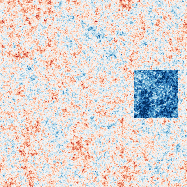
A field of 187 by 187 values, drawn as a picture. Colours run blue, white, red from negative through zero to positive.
Odd patch: lower, in the middle right. Average level on the scale: 50%. Ninth with the lowest average: middle right. Stripes: none. Grain: blotchy.
